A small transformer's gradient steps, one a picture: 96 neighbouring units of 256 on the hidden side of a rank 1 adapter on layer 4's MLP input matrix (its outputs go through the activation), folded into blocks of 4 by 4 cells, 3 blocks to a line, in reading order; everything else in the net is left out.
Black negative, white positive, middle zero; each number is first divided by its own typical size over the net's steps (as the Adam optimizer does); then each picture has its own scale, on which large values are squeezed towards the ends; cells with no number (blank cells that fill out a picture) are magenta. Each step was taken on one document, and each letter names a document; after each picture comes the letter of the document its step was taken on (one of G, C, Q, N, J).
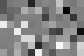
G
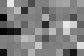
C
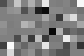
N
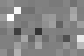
C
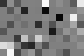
N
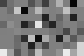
G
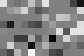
N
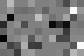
C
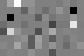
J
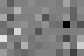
C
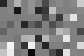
N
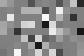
G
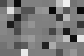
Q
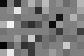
N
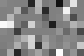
G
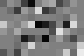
G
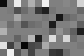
N
